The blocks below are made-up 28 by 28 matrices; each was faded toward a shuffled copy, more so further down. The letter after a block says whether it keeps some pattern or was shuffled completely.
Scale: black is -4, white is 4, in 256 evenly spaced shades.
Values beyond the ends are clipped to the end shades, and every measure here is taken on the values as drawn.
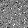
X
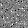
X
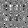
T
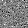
X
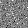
X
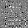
T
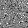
X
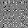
T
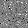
X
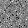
X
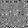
T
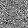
X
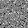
X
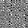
T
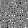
T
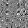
T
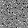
X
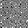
T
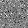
X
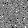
X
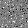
X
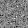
X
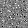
X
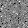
X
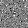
X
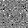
T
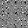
T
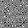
T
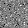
X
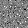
X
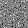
X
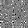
T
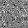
T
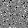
X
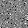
X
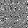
T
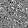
X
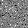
X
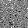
T
